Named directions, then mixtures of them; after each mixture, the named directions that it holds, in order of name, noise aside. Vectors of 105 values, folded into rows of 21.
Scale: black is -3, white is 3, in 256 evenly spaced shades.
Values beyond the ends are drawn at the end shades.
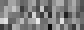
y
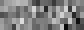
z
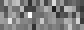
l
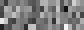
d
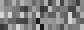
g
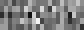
g, l, y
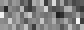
d, l, z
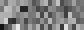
d, g, y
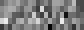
y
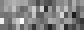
y, z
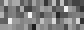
d, l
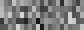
g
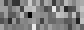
l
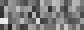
d, g, y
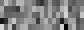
d, y, z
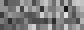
d, l, y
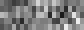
z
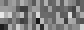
g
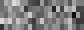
d, l, z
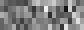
z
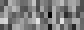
y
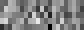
y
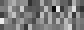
d, l, z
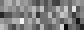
g, z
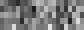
z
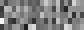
d
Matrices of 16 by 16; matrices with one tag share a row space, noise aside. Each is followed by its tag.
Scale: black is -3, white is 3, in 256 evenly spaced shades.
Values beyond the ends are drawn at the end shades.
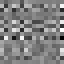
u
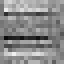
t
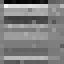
t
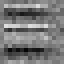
t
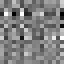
u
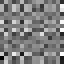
u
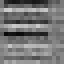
t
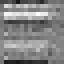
t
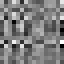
u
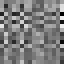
u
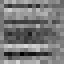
t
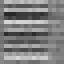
t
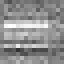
t
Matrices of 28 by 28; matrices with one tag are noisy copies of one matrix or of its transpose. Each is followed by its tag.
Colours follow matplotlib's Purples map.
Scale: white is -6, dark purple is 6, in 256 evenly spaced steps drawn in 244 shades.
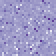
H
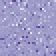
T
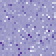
H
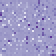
T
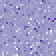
H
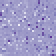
T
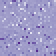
T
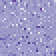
T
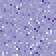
H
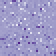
T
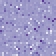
H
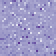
T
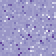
H
